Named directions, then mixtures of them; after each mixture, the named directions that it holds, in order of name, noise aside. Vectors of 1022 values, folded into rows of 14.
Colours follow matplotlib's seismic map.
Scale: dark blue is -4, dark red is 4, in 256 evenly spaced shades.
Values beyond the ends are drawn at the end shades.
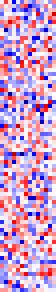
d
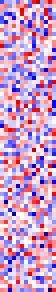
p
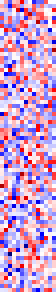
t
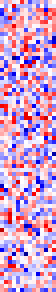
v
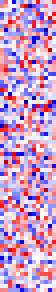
d, p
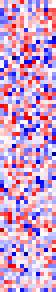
v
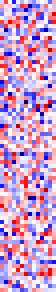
d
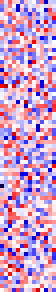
p, t, v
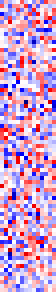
d, p, t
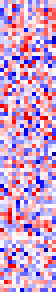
v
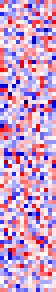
d, p, t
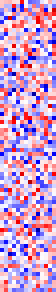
t, v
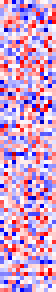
d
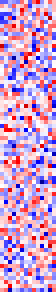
p, v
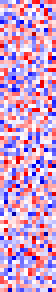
p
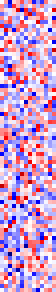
t
